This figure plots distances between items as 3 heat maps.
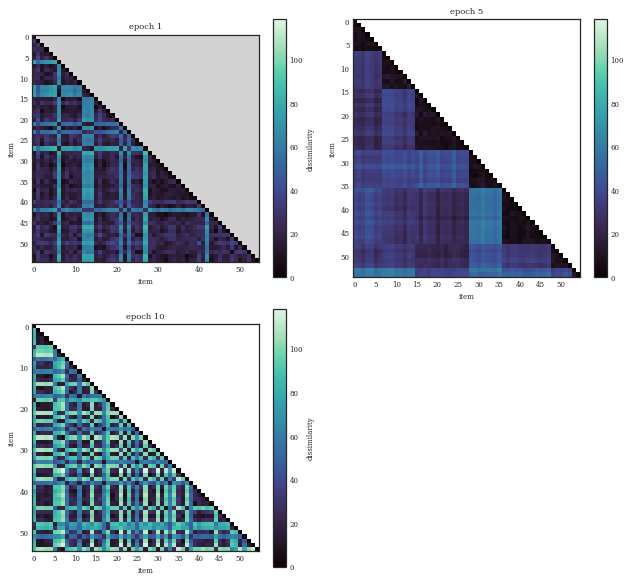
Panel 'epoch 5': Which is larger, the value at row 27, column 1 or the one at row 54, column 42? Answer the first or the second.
the second
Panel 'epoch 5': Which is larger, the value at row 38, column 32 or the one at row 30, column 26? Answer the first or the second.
the first
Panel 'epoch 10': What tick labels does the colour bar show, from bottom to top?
0, 20, 40, 60, 80, 100
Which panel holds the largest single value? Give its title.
epoch 10
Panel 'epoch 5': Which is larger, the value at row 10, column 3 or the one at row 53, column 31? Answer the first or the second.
the second
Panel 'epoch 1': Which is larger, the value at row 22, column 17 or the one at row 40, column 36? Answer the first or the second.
the second
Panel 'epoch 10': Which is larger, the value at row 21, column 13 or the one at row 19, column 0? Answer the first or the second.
the first
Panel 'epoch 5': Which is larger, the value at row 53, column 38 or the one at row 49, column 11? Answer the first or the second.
the first
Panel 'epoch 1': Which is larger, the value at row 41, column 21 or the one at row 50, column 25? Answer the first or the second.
the first
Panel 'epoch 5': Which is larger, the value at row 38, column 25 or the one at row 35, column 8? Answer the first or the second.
the second
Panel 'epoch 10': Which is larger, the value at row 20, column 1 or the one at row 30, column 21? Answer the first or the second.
the second
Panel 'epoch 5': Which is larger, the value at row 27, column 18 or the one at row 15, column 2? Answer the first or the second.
the second
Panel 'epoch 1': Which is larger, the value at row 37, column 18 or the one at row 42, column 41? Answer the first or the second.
the second
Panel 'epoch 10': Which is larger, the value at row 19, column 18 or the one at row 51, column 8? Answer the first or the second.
the first
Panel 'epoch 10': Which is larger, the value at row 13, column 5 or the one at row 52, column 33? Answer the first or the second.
the first
